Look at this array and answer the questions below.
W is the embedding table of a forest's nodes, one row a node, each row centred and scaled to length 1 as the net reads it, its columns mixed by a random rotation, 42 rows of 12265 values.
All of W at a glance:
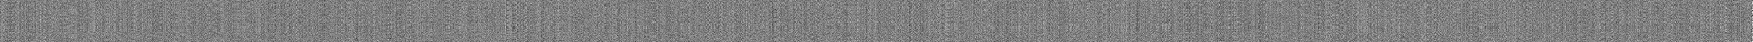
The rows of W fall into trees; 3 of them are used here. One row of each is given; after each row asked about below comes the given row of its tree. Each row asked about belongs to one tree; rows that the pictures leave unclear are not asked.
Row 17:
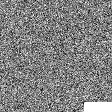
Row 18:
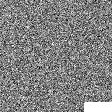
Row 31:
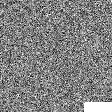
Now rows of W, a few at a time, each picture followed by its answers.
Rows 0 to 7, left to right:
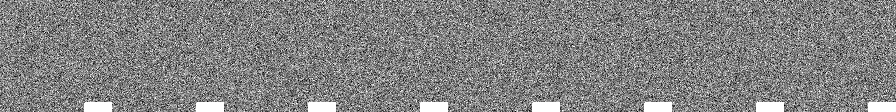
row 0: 18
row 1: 17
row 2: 31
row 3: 31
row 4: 18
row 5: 18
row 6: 31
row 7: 31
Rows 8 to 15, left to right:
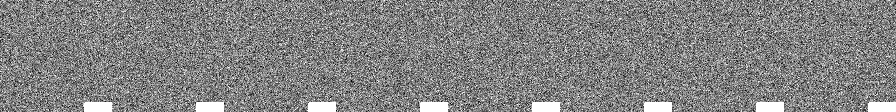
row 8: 31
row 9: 17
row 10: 18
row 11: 31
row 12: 17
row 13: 31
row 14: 18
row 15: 18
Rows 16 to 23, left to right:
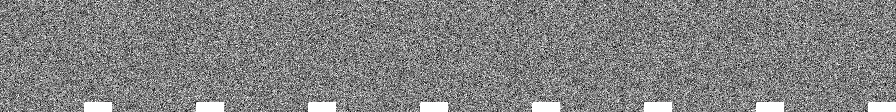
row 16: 31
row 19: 31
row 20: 31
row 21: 17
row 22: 17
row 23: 18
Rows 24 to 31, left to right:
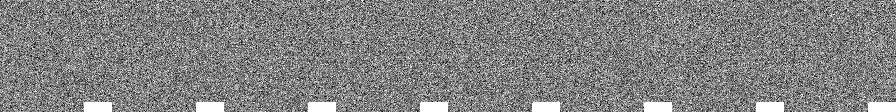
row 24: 31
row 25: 31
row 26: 18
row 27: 18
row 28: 18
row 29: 31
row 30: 18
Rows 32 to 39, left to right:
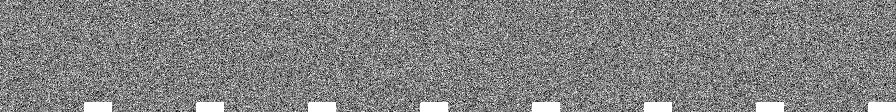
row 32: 17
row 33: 18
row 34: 31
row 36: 17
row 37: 17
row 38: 31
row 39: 18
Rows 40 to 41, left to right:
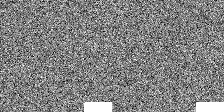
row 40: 31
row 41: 17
